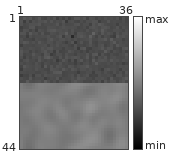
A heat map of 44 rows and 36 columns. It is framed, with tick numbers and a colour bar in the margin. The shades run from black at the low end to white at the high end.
It is made of 2 by 1 panels. Panel 1,1: low, fine-grained, faint in contrast. Panel 2,1: middling, blotchy, faint in contrast.
